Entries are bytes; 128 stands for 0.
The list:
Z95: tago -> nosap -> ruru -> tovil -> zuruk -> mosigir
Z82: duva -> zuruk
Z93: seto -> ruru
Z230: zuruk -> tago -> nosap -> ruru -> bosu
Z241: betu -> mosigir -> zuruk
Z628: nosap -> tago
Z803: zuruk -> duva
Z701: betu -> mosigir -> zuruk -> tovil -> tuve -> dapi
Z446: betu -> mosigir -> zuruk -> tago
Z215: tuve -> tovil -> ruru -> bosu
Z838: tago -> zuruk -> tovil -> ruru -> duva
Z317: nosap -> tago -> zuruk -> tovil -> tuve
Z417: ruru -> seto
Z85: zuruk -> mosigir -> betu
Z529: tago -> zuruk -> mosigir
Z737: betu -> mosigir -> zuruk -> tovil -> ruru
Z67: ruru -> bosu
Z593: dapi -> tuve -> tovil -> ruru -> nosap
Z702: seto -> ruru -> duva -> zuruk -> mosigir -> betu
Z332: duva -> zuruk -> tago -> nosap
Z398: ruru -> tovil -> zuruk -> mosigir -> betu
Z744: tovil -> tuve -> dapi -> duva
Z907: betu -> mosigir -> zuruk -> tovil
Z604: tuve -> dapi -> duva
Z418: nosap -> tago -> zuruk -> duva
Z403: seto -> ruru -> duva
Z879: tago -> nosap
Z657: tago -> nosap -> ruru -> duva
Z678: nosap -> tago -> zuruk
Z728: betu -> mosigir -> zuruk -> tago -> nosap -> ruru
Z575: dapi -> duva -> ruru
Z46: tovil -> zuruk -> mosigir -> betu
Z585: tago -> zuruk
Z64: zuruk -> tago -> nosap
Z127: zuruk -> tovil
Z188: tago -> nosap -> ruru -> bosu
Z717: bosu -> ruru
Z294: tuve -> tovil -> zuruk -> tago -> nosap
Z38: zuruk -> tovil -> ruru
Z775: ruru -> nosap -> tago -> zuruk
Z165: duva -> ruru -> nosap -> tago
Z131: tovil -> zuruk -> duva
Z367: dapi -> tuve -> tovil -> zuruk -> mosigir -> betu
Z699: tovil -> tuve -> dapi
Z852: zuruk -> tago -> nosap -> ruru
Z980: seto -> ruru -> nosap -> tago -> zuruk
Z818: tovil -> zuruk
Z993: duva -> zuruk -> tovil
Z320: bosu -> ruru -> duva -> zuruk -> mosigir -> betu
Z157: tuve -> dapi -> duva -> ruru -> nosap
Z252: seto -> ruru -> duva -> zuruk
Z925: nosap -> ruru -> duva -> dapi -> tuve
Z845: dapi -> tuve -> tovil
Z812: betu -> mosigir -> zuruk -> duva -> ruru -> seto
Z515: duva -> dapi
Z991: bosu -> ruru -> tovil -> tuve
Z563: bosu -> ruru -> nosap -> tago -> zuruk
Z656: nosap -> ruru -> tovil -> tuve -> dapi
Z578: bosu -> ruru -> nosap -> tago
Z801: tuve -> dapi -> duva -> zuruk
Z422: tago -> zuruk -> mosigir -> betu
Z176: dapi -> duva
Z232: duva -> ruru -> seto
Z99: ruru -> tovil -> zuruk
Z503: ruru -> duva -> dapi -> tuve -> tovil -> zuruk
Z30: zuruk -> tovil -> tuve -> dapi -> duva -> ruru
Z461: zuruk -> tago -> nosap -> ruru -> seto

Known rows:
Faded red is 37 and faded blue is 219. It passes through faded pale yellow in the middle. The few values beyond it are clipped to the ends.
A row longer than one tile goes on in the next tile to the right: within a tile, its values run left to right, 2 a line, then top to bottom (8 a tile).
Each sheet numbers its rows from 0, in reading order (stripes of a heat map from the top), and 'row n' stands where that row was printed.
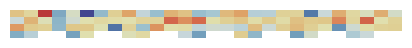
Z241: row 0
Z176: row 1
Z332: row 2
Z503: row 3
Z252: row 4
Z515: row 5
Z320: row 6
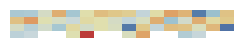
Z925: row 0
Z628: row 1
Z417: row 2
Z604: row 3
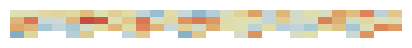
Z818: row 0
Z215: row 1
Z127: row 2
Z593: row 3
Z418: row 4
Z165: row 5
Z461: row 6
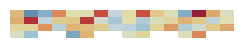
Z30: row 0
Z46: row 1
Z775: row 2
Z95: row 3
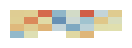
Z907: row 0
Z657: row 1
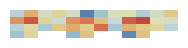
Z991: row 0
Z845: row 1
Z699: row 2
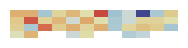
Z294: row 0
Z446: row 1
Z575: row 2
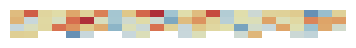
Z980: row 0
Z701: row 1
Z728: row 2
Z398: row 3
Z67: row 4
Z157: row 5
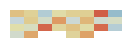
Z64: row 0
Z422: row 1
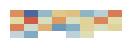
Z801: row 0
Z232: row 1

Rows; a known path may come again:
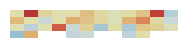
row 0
Z563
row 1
Z99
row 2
Z398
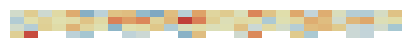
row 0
Z879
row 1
Z82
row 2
Z993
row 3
Z656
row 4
Z678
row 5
Z702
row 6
Z925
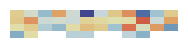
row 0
Z131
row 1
Z575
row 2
Z801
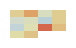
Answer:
Z852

